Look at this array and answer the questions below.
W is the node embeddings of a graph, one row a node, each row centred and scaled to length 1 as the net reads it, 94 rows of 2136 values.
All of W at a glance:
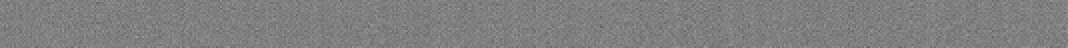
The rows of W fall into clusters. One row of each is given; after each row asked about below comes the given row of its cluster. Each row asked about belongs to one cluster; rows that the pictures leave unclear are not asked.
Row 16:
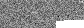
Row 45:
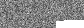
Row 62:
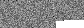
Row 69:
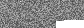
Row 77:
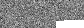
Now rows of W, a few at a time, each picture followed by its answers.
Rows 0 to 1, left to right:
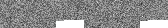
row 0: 62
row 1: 16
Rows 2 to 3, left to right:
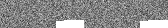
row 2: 69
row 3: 62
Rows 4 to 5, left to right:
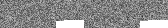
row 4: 77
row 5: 16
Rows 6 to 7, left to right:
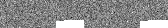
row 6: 45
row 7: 45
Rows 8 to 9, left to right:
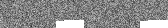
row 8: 62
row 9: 77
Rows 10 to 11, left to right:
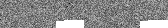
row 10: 45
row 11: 77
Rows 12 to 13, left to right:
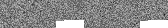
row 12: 62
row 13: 69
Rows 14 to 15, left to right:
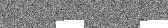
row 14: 62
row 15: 16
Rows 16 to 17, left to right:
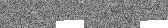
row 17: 77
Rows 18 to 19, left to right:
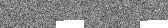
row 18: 16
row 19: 77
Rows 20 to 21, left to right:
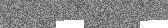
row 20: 62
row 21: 16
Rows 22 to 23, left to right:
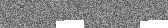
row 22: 62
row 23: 45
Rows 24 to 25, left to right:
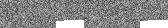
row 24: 45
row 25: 77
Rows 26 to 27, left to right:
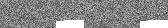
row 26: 16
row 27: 69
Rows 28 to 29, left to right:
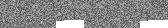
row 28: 69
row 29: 62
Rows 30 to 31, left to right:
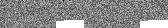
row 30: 77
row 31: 62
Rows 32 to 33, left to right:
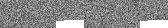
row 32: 16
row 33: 69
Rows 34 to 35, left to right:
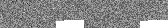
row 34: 62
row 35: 16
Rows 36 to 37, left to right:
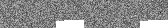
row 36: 62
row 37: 62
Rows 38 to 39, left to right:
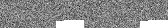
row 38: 69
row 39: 45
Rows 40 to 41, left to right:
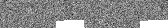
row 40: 45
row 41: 62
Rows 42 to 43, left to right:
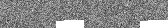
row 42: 69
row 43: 77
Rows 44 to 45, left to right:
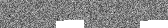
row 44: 16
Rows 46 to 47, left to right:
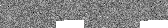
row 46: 77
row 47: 45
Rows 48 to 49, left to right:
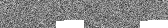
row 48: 69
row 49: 16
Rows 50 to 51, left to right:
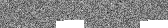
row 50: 16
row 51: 62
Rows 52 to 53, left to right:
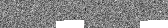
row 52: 69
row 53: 16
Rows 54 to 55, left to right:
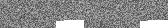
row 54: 16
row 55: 69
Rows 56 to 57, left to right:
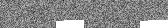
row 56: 77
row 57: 16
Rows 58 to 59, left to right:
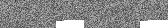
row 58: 69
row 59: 77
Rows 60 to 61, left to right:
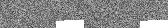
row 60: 62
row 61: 16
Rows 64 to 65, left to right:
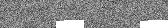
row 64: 77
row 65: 69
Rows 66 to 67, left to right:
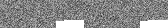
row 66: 62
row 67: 16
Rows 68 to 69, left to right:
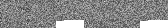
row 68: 69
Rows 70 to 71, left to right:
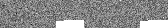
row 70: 16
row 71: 45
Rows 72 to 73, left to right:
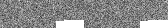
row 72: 62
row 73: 16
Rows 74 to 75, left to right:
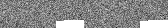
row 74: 69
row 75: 62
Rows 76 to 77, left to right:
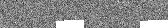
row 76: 62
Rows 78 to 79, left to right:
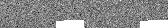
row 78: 69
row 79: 45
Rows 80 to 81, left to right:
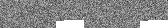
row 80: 77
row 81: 45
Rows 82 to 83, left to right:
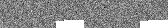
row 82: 62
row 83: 62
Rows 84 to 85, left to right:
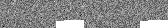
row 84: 69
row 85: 45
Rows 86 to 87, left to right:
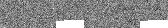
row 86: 62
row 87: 77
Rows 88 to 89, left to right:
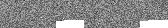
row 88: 69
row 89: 62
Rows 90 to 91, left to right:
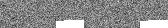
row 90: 16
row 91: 77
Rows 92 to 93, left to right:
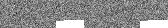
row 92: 16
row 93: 77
